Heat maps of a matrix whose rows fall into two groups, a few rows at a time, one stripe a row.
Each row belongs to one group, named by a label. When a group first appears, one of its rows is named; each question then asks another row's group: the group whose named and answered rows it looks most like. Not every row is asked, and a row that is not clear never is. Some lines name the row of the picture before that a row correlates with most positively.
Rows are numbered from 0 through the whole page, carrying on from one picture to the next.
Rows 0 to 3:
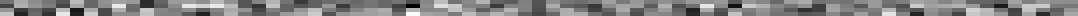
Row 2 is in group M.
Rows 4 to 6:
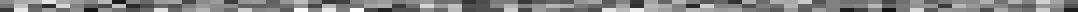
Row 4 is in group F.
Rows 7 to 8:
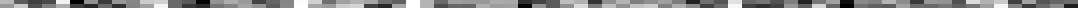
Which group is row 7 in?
M
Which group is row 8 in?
M
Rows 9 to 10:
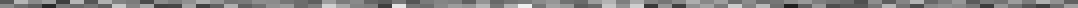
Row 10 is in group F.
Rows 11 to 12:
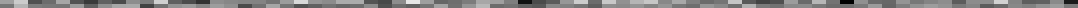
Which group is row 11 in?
M
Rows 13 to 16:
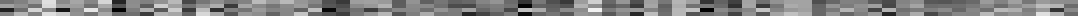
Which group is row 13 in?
F
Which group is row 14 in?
F
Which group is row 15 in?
F
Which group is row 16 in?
F
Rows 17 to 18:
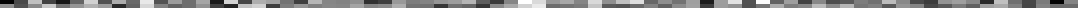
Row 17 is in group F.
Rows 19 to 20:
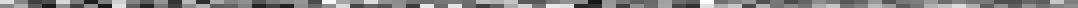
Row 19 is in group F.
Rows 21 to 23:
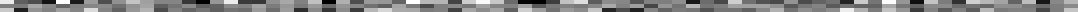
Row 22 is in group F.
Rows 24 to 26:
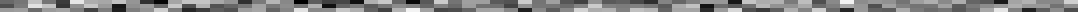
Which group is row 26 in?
M
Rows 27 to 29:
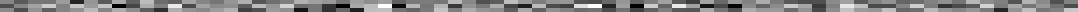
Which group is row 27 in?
M
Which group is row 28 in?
F
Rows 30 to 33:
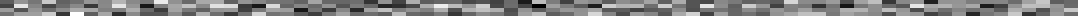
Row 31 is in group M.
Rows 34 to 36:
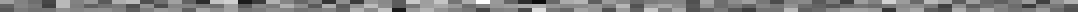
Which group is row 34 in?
M
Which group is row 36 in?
F
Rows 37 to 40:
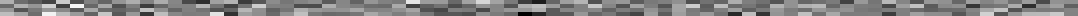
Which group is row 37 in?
M
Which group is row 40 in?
F
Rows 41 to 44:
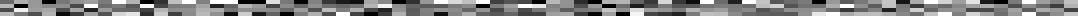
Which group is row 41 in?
M
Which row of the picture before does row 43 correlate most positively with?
38
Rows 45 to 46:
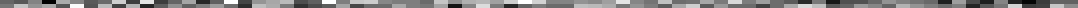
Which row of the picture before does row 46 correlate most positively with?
43
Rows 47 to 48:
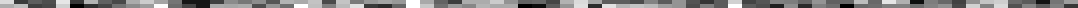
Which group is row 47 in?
M
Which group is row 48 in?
M
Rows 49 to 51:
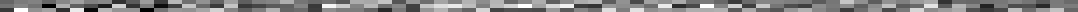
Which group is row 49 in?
F
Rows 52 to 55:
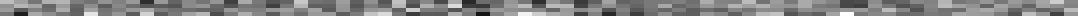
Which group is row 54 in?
M
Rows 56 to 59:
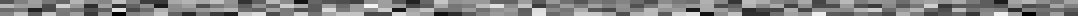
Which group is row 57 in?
F
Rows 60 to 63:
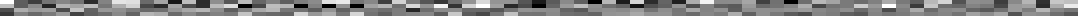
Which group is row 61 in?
M
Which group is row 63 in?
M
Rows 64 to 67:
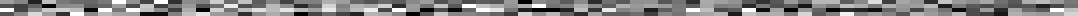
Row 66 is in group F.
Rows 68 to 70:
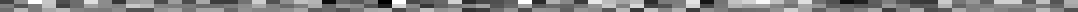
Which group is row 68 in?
F
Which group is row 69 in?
F
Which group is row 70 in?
F
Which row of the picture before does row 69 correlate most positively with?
66
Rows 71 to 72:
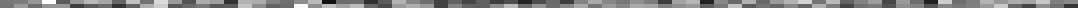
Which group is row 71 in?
F
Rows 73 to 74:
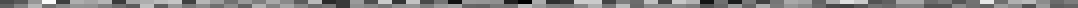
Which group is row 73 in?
F
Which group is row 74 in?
F
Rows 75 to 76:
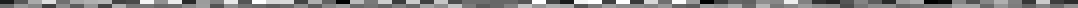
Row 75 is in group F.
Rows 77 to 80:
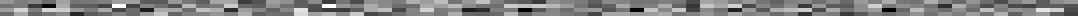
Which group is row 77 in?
M
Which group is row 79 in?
F
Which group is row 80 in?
M
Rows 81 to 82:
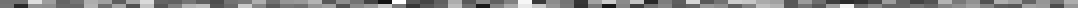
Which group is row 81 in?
F
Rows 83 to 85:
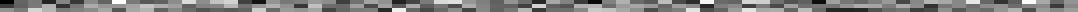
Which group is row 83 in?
M
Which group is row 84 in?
F
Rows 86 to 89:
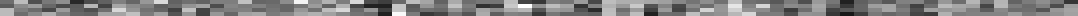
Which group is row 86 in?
M
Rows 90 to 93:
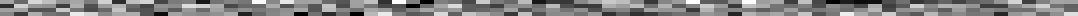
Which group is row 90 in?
F
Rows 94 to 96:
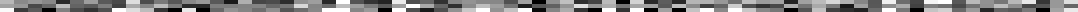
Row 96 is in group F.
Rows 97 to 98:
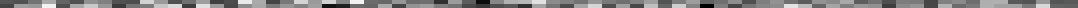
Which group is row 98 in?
F
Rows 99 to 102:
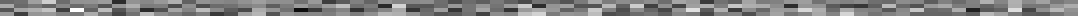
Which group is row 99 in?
F
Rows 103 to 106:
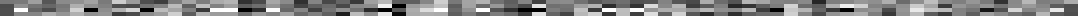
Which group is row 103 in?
M
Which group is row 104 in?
F
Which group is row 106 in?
F
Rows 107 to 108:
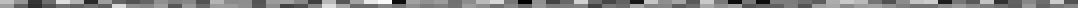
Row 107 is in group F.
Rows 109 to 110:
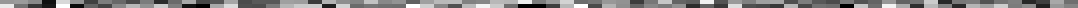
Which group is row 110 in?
M
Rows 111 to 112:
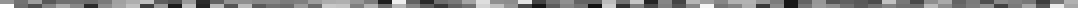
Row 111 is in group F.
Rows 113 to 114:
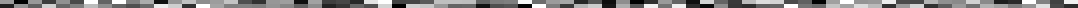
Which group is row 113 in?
M
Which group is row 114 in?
F
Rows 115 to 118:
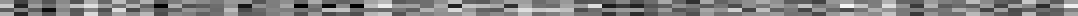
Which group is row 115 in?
M
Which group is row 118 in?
M
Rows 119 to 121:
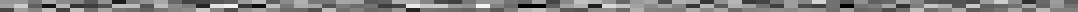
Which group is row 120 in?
M
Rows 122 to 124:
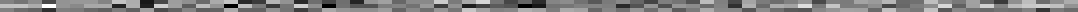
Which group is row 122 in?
M
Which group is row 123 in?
F
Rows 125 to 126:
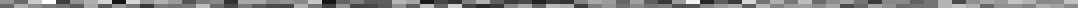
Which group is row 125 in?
F
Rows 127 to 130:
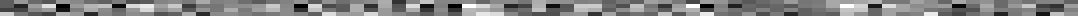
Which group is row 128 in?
F
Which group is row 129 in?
F
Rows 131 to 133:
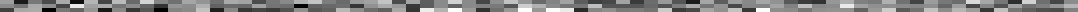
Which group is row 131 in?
M
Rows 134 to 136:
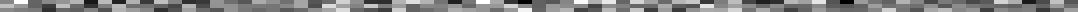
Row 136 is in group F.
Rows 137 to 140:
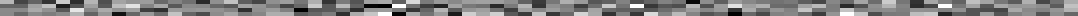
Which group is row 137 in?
M
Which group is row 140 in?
F
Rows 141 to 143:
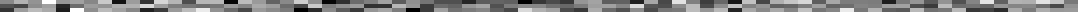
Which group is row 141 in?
F
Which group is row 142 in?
F
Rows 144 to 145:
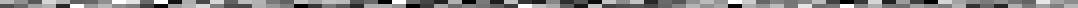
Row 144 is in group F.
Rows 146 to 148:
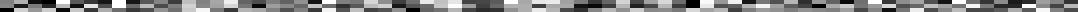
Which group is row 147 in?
M
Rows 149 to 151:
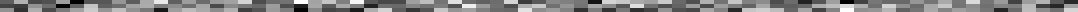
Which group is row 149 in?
M
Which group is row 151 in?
M
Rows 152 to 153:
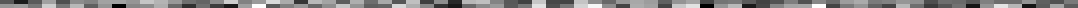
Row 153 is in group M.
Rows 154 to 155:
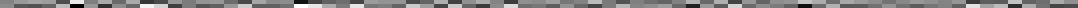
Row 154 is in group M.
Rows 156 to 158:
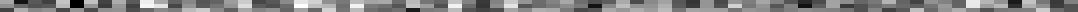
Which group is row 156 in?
M
